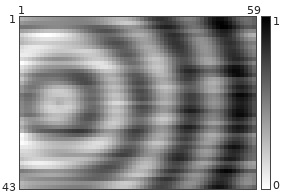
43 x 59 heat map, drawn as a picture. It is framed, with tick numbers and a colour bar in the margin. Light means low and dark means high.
Slope: up to the right. Lone odd cells: none. Rings: centred on the middle left.
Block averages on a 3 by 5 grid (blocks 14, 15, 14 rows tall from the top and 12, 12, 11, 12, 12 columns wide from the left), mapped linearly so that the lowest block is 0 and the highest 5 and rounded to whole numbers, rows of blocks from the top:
01245 | 22335 | 02245
